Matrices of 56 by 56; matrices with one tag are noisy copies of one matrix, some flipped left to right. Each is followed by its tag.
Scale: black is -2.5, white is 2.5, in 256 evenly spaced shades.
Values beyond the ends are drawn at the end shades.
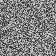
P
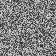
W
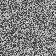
W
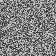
P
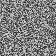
P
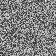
W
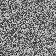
W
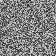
P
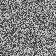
W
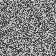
P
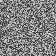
P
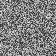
W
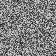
W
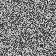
W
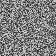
P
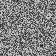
W
